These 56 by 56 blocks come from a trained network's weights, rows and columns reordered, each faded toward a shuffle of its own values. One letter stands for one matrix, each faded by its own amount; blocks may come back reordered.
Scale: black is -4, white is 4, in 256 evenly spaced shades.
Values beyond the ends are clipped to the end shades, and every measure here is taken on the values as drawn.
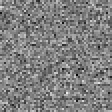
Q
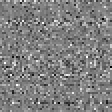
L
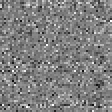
L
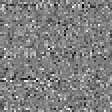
L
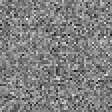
Q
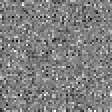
L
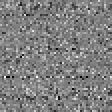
L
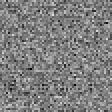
Q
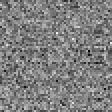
Q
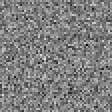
Q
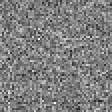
Q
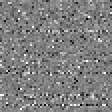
L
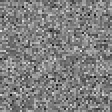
Q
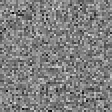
Q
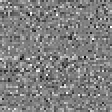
L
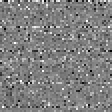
L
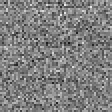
Q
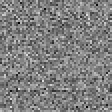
Q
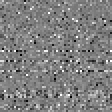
L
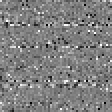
L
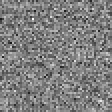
Q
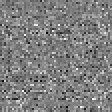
L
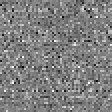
L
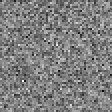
Q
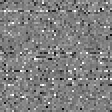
L
